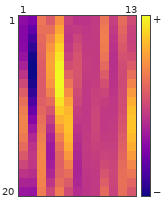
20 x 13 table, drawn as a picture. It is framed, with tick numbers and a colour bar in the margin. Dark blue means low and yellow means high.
The top left is the ninth with the lowest average. Streaks run downward. The ninth with the highest average is the centre.
